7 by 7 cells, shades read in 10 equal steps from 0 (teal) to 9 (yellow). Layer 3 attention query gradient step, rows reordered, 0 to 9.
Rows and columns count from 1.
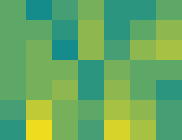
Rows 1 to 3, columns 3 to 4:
2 4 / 1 5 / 0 5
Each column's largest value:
3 9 5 5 8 6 6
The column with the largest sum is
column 2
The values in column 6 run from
1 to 6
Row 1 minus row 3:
0 -4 2 -1 -1 -4 -3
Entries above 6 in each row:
0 0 0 0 0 1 2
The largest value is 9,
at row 7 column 2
